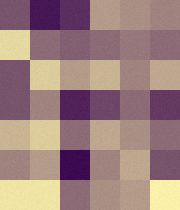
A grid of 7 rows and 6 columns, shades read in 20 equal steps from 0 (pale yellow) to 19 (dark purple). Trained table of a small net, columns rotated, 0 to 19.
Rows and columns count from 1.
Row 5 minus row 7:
4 2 0 -2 1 11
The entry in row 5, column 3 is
11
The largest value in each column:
13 18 19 14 11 15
